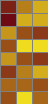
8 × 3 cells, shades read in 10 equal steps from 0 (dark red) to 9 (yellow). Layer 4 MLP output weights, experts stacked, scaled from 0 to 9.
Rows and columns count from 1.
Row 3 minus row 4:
3 -6 -7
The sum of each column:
25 45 41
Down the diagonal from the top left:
1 7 2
